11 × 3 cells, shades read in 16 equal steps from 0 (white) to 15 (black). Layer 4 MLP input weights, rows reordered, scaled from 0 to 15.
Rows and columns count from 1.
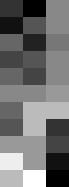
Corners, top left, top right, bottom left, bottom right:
12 7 4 15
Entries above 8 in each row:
2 2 2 2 2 0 1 2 1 1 1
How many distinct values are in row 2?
3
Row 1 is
12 15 7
